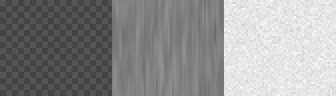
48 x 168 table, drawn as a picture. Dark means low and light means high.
It is made of 1 by 3 panels. Panel 1,1: low, checkered, faint in contrast. Panel 1,2: middling, streaked downward, faint in contrast. Panel 1,3: very high, fine-grained, faint in contrast.
